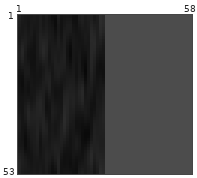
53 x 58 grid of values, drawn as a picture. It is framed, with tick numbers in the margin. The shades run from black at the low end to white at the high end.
It is made of 1 by 2 panels. Panel 1,1: very low, streaked downward, faint in contrast. Panel 1,2: low, flat.
